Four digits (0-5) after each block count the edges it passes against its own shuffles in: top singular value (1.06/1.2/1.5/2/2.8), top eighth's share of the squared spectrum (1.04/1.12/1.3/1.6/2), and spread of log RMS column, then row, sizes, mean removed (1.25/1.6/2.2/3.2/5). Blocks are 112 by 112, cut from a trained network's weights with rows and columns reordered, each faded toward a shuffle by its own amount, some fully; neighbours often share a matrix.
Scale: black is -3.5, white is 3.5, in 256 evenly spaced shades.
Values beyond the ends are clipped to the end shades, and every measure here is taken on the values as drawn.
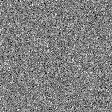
2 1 0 0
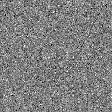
3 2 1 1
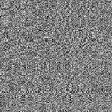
4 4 2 3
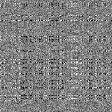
5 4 2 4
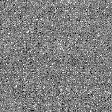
3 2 1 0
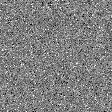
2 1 0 0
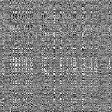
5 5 4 3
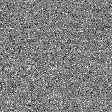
2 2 0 0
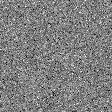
0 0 0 0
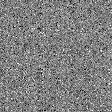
3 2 0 1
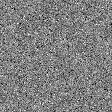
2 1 0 0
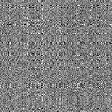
5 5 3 4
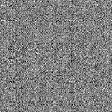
4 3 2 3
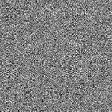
4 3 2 2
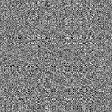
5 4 3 3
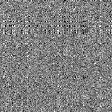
4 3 2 3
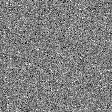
2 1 0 0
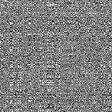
4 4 3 2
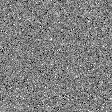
2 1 0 1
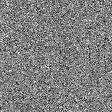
2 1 0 0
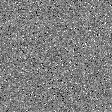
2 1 0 0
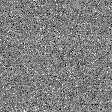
1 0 0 0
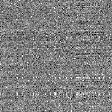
4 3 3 2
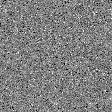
0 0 0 0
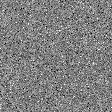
0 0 0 0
